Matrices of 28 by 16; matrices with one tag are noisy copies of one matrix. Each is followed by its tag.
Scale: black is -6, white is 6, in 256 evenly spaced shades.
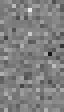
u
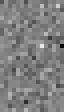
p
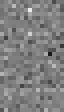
u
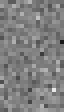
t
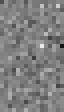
p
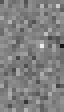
p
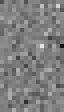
p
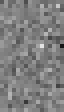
p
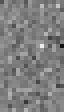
p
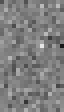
p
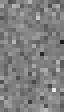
t
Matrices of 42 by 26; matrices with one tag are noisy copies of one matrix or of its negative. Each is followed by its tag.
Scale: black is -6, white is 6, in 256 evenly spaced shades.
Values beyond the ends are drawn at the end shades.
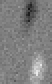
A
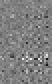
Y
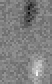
A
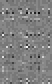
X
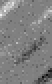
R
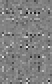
X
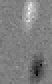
A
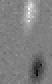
A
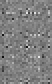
X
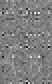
X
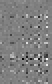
Y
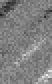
R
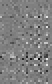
Y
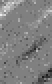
R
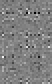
X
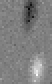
A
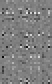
X
